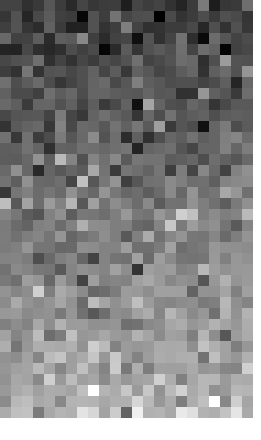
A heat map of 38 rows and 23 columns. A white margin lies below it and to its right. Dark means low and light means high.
Histogram: bell-shaped. Odd rows or columns: none. Slope: up to the bottom. Grain: fine. Stripes: none.
